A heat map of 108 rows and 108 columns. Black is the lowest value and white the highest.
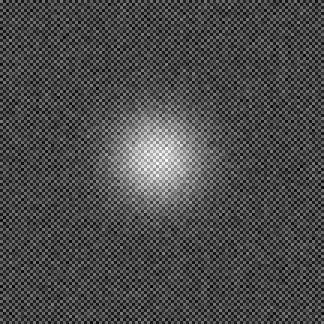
The centre is the ninth with the highest average. No seam splits the table. On average the colour sits 30% of the way up the scale. There is no overall slope. A single bump stands in the centre.
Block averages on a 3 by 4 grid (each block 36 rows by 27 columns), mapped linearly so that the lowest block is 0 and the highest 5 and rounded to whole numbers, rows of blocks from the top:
0000 | 0540 | 0000
